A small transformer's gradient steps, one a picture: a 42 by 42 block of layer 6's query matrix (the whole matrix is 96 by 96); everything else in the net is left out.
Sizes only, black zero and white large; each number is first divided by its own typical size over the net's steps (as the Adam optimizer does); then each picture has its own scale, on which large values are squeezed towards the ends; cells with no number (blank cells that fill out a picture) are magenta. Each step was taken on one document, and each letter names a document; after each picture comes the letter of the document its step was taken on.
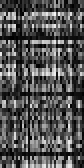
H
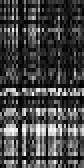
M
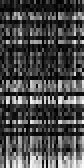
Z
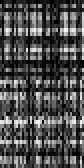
Z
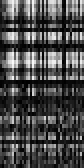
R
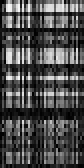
R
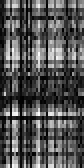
M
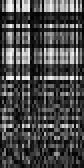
R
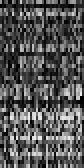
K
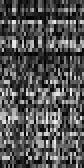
K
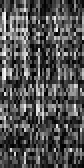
M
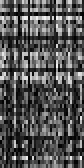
H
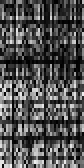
Z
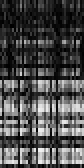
K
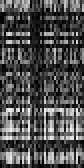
R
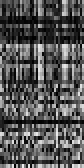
K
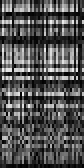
R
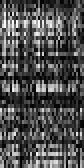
M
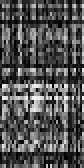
Z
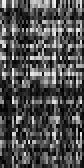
H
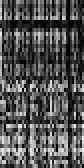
Z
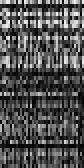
K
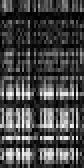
R
